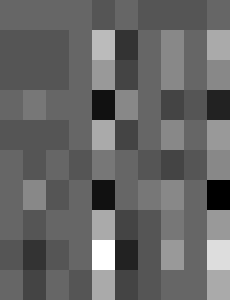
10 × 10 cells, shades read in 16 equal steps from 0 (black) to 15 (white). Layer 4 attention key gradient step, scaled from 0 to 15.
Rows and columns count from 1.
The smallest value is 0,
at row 7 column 10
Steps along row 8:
down up same up down up up down up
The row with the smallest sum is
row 4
